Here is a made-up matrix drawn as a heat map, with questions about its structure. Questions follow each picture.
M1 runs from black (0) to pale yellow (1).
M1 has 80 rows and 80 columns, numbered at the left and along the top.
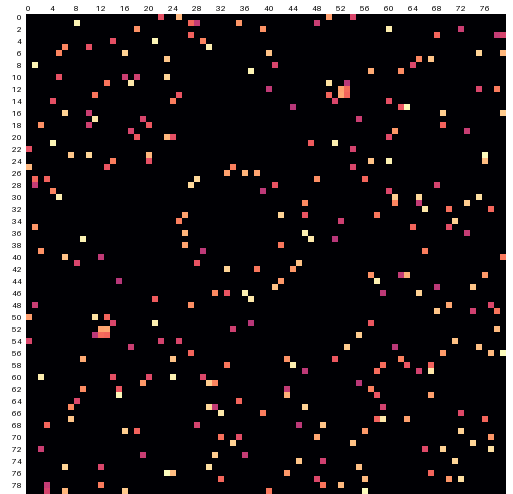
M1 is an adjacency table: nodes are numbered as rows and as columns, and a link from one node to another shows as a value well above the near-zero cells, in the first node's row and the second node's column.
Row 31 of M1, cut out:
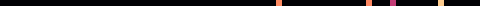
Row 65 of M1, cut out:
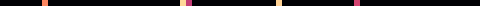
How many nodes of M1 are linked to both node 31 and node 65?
1
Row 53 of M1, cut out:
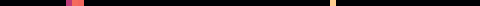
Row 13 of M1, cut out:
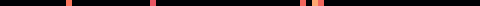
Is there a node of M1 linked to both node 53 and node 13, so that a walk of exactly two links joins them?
yes
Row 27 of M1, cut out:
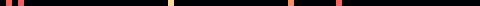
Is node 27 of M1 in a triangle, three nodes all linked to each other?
yes
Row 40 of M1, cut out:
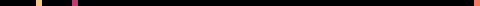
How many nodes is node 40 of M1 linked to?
3
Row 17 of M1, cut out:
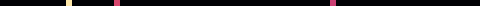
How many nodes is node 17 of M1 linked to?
3
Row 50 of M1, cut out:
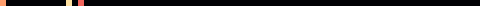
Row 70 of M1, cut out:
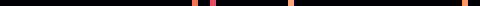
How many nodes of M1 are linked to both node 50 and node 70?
0
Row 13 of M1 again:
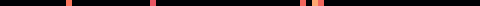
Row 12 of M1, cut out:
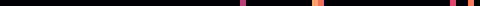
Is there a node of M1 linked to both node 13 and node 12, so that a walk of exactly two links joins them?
yes
